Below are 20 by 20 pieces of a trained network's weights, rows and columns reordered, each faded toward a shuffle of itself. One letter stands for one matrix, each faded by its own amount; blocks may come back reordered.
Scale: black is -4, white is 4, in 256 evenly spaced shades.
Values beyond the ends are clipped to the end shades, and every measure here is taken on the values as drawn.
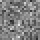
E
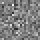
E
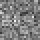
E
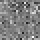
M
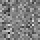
E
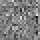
E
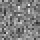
E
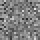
E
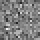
E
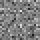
M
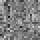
E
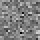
E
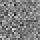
E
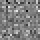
M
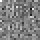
M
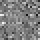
M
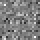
M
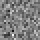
E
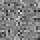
E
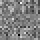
M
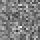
E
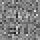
E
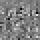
M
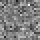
E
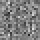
E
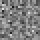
E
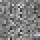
E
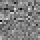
E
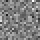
E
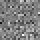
M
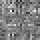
M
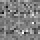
M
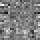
M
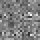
M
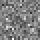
E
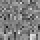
M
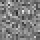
E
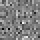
M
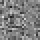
E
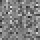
E
